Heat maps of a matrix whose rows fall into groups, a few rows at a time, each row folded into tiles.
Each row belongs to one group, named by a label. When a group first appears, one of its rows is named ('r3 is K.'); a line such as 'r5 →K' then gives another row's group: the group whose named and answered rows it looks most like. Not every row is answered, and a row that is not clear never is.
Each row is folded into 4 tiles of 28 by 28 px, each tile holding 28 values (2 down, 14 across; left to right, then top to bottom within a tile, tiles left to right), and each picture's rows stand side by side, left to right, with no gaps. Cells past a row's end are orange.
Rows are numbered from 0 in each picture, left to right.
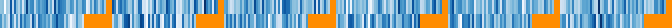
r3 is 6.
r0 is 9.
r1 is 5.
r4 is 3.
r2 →9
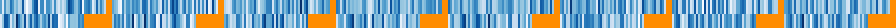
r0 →3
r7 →3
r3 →5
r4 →5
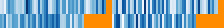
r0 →6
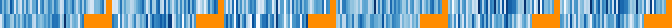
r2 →6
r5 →9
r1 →6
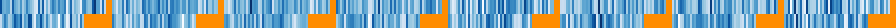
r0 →5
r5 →6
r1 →9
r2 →9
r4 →9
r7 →3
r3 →5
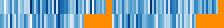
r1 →5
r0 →9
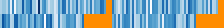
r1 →9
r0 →6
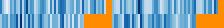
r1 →6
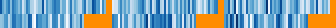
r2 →3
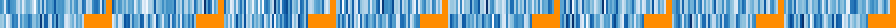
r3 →3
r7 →3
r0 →5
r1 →5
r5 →3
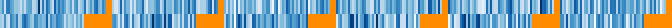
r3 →5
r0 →5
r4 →5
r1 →6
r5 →9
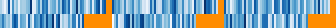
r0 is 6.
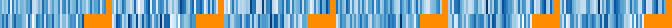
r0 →6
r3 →3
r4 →5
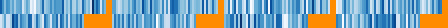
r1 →9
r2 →3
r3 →6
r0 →5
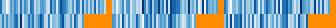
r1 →9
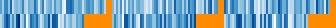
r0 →3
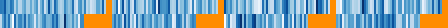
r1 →3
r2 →5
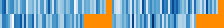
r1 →9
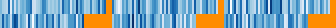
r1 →9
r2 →3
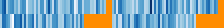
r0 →3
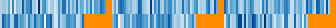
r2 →5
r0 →6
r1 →5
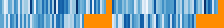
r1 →5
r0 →9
